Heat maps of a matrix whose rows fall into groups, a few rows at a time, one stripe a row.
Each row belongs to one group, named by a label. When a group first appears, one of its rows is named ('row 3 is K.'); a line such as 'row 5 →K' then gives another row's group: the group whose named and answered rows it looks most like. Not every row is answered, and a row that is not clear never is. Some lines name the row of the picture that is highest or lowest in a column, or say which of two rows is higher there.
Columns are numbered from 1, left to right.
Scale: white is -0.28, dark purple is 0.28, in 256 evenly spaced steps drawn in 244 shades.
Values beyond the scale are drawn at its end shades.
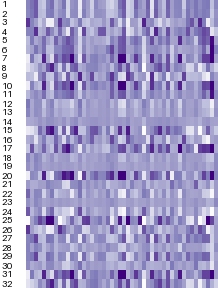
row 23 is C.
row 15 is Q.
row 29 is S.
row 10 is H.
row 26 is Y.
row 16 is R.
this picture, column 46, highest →25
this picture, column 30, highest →3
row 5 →H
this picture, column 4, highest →25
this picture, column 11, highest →17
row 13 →C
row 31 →H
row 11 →H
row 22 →C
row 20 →H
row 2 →S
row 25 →Q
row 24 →C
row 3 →Y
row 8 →Q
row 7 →H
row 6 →H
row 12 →C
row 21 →C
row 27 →S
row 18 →C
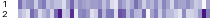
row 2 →R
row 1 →C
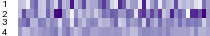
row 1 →R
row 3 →S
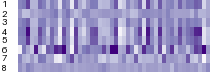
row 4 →S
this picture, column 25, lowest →7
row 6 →H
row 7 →C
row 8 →C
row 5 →S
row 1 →S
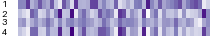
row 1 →S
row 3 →R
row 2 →R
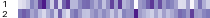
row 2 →Y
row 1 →Q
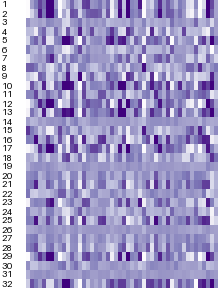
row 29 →Q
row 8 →Y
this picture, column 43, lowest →32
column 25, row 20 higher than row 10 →No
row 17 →Q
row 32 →H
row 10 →H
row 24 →C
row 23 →Q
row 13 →H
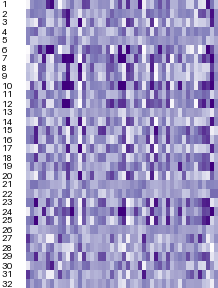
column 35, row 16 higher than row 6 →No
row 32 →C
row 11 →S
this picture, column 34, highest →6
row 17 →R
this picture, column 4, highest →6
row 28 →C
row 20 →R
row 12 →H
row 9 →R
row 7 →H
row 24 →H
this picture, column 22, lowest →6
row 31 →Y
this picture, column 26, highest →6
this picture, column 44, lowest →6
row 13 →C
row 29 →S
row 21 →Y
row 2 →H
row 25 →S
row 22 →R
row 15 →S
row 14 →R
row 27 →Y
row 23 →S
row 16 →S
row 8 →R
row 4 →S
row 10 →H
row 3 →R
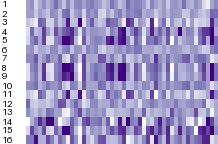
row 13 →C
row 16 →S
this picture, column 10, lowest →13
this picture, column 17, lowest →16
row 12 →Y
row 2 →R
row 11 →R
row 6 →R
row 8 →H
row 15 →H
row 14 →Q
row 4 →H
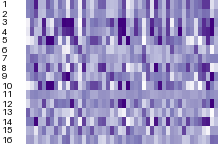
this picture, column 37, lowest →3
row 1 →S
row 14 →S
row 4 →H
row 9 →H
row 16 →R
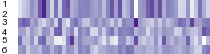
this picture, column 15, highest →3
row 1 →Q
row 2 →Q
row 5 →C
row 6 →R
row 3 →Y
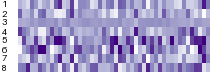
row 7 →R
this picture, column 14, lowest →5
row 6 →Q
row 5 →H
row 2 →C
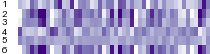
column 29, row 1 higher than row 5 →Yes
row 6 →Q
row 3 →Q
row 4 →Y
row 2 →Q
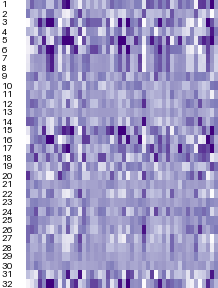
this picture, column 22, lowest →3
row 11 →C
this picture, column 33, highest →18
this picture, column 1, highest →20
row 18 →S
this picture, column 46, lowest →20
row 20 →Y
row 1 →H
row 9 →S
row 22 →C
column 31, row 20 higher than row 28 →Yes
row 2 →C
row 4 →R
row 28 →C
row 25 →Y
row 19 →R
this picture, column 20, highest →18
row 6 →Q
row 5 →H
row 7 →Q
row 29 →C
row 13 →C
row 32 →Q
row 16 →Q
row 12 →Y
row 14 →Y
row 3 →Q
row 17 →H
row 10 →R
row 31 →R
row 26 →Y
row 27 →C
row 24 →S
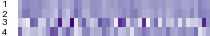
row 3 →R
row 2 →Y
